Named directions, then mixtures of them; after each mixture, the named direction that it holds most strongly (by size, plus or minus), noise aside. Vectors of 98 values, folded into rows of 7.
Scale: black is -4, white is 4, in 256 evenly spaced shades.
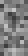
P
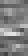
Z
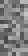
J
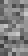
J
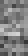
Z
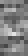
Z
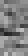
Z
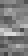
Z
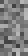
J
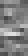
Z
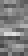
Z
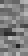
Z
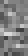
Z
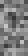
P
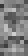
P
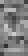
P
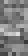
Z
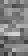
Z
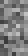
J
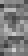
P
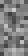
P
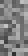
J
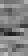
Z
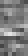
Z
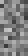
J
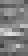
Z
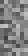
J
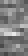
Z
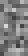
P
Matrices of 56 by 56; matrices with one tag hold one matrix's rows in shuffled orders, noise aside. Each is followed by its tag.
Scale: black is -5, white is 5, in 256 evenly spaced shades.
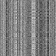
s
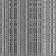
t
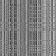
t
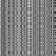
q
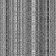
s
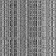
t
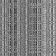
t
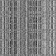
t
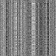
s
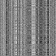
s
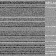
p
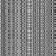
q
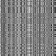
q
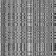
q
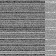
p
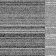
p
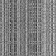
t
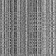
t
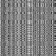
q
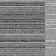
p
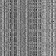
t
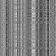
s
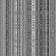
s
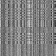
q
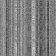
s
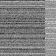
p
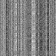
s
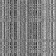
t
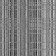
t
